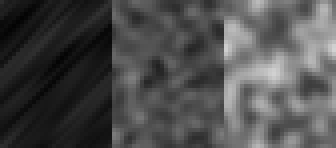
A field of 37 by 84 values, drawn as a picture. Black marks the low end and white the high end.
It is made of 1 by 3 panels. Panel 1,1: very low, slanting up to the right, faint in contrast. Panel 1,2: low, blotchy. Panel 1,3: middling, blotchy, strong in contrast.
